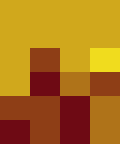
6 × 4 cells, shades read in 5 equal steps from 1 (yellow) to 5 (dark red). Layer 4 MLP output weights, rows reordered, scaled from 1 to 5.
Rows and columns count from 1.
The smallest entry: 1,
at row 3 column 4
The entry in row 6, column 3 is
5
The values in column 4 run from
1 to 4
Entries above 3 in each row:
0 0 1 2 3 3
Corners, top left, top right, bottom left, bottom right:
2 2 5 3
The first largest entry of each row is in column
1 1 2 2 3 1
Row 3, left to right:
2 4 2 1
